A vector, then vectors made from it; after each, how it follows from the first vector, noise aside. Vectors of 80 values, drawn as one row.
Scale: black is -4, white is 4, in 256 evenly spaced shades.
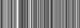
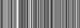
copied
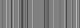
partly zeroed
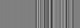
partly zeroed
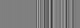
partly zeroed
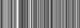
copied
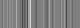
partly zeroed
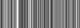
copied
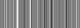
partly zeroed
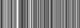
copied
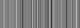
partly zeroed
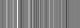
partly zeroed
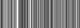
copied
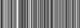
copied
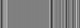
partly zeroed
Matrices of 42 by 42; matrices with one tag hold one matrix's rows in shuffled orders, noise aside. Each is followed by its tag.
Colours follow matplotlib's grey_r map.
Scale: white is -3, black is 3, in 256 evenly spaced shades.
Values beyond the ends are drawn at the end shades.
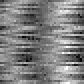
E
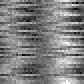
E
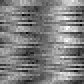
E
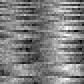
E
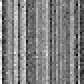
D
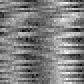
E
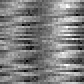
E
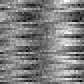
E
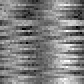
E
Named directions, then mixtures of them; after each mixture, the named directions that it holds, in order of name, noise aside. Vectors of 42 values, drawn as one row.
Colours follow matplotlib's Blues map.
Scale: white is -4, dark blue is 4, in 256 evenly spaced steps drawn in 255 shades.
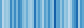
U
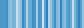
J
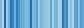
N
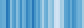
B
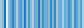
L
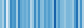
L, U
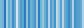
B, J, L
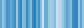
B, U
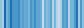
B, N, U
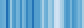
B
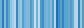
B, L, U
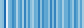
L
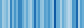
U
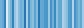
J, L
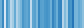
N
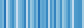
J, L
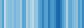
B, N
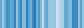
B, U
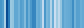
B, L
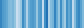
J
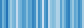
B, J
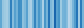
U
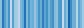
L, N, U
